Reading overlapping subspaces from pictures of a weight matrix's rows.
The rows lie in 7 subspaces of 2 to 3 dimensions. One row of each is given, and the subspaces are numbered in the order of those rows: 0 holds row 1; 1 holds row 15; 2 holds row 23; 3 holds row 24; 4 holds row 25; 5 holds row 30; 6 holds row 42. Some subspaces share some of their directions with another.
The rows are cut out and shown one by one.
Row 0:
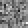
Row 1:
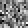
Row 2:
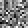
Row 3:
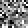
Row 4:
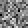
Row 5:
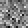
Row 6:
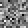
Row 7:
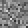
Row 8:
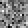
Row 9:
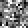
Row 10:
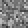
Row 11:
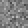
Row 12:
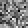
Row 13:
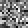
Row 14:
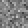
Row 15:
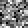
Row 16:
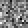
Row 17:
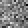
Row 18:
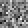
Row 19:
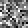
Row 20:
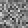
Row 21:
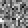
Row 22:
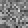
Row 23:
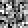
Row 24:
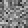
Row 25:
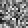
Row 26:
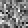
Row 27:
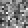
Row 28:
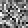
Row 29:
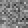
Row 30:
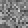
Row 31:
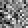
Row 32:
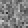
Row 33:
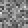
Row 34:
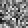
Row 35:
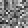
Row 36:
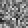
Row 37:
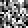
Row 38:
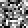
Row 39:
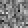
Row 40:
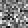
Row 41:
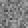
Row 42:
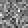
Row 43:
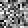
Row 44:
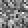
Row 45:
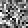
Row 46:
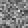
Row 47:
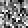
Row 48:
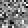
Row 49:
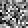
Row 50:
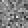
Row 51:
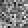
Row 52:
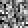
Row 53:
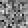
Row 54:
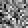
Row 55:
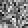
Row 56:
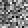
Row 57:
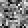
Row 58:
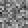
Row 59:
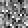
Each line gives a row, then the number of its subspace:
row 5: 2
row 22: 5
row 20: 0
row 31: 5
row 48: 6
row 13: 5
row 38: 1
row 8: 2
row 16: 1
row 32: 0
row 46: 1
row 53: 2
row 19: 4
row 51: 3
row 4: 6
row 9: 1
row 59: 2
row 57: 1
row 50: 6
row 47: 2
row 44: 6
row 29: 5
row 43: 0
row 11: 6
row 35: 3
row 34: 4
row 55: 3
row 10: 6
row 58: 4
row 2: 3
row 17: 6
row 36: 4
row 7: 1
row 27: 0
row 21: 4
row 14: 6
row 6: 0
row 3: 6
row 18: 1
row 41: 1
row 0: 2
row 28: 0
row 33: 4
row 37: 2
